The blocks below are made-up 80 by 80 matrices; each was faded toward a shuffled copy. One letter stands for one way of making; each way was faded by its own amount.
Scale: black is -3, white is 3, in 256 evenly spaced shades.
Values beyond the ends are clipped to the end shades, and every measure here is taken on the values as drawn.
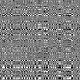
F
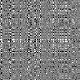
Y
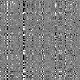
Y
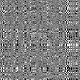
Y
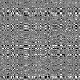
F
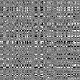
F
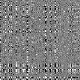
Y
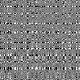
F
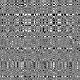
F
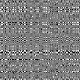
F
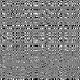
F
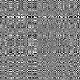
F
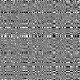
F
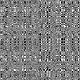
Y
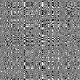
Y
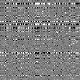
F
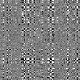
Y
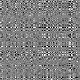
F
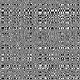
F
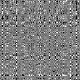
Y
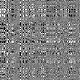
Y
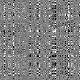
Y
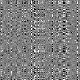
Y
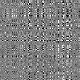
Y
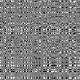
F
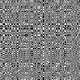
Y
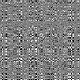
Y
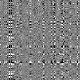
Y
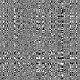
Y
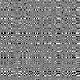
F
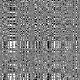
Y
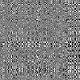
Y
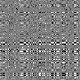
F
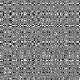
F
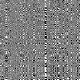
Y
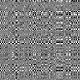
F
